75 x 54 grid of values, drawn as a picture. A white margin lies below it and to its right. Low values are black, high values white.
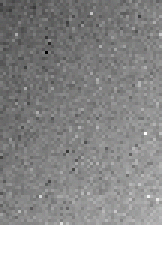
Grain: fine. Ninth with the lowest average: top left. Mirror symmetry: none. Stripes: none. Slope: up to the bottom right. Average level on the scale: 50%. Ninth with the highest average: bottom right.
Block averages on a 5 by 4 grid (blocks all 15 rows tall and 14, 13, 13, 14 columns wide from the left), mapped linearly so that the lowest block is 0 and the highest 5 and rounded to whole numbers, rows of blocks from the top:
0 1 1 2 | 1 1 2 3 | 1 2 3 4 | 2 3 3 4 | 3 3 4 5
